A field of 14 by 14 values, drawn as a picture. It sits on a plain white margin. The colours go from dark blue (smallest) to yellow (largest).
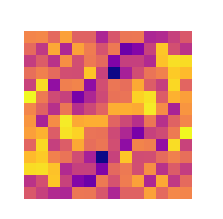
Stripes: none. Symmetry: a half turn. Slope: none. Calmest part: centre. Histogram: bell-shaped.
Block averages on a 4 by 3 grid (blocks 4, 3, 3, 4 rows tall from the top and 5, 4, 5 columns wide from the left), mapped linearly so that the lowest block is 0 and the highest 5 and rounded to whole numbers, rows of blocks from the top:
202 / 225 / 522 / 202
